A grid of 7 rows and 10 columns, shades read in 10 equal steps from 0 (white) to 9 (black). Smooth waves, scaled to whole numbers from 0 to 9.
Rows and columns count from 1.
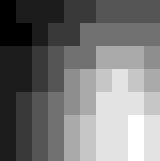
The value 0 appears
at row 6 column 9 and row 7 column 9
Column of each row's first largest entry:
1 1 1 1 1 1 1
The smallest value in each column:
8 7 6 5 3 2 1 1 0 1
